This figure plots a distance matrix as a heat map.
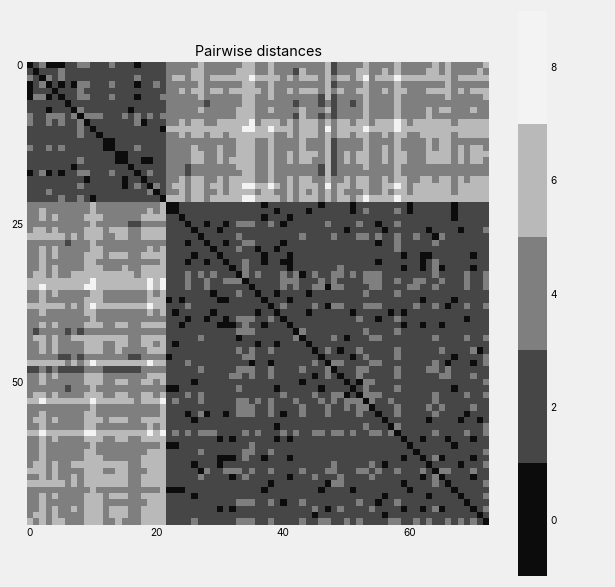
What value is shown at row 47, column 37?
2
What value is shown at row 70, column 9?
6
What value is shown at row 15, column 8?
4
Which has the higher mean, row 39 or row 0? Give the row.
0
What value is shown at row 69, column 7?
4
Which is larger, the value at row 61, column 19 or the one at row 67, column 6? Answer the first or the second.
the first
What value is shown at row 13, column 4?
2
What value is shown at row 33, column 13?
6
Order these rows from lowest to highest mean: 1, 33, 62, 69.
62, 69, 33, 1
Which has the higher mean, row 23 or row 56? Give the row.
56
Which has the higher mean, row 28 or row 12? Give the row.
12
